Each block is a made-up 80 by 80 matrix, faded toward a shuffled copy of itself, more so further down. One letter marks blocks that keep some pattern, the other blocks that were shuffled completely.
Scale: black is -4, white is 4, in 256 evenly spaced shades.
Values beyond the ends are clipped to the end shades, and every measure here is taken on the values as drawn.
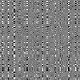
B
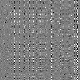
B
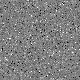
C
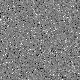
C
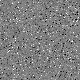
C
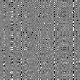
B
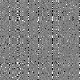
B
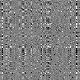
B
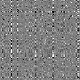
B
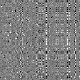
B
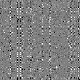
B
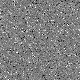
C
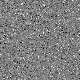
C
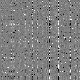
B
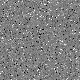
C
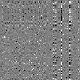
B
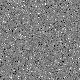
C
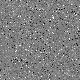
C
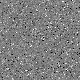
C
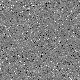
C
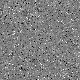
C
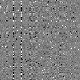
B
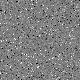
C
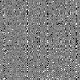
B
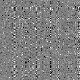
B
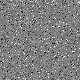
C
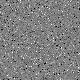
C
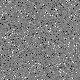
C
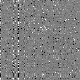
B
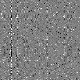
B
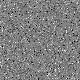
C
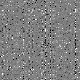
B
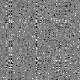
B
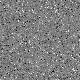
C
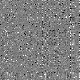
B
